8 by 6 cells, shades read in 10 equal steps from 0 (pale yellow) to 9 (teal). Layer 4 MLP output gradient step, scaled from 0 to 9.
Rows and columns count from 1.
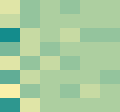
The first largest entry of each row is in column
2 2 1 1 2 1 2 1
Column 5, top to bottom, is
3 3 4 3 3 3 2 3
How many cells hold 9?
1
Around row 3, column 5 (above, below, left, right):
3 3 2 4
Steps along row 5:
up down up down same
